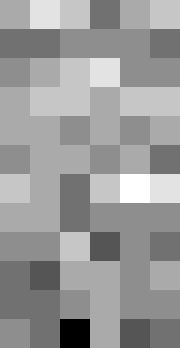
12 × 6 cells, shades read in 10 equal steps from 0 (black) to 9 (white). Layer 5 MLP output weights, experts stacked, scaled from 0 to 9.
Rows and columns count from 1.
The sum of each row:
38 27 36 40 34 32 41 31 29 30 29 22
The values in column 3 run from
0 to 7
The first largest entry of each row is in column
2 3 4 2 1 2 5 1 3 3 4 4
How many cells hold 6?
20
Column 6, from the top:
7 4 5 7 6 4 8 5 4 6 5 4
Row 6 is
5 6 6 5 6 4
